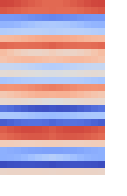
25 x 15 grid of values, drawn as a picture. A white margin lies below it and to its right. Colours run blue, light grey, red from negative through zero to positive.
Stripes: horizontal, repeating 4 times. Mirror symmetry: left to right. Grain: streaks across. Average level on the scale: 50%.
